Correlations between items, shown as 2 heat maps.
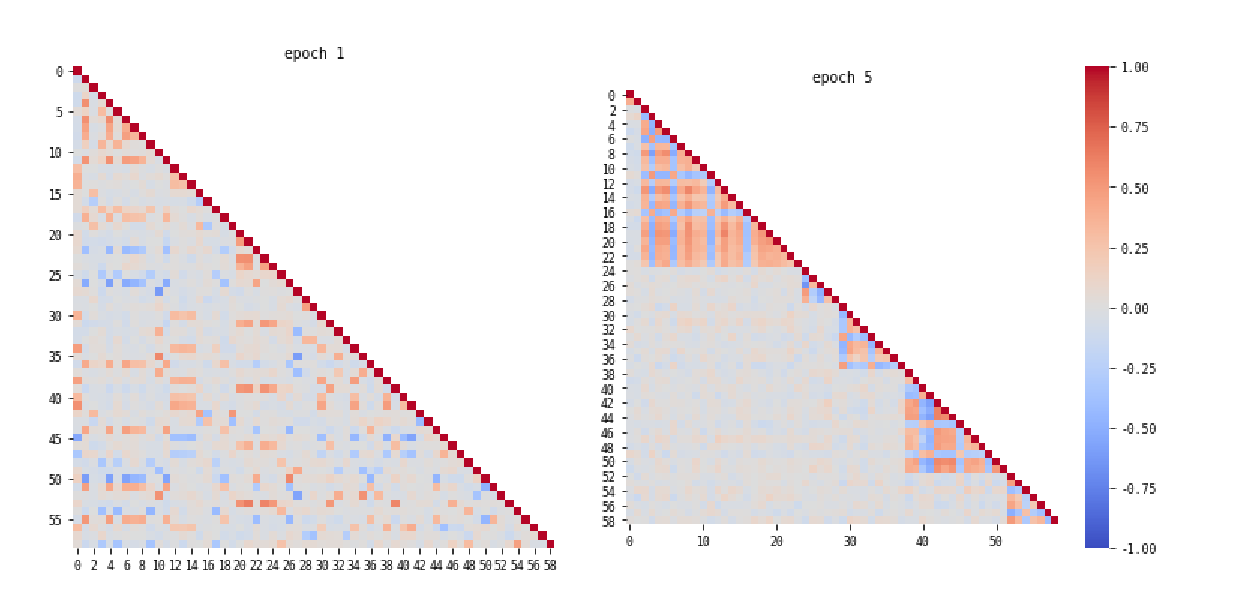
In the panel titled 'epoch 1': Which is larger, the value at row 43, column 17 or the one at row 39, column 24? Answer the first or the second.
the second
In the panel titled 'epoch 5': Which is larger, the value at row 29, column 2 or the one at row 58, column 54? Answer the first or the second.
the first
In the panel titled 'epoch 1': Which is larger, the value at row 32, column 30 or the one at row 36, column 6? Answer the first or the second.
the second
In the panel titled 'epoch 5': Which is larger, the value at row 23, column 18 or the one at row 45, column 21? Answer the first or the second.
the first
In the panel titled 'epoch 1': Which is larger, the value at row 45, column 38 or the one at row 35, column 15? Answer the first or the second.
the second
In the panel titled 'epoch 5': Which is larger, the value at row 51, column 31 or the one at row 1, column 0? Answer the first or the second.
the second
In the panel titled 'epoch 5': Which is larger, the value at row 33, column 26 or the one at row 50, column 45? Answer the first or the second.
the first
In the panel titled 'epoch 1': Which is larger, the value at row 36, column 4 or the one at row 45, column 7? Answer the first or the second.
the first
